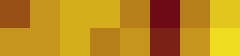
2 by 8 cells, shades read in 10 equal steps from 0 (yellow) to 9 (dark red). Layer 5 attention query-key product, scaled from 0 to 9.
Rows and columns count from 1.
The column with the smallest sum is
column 8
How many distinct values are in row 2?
5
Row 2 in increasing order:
0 2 3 3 3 3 4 8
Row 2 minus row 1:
-3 0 0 2 -1 -1 -1 -1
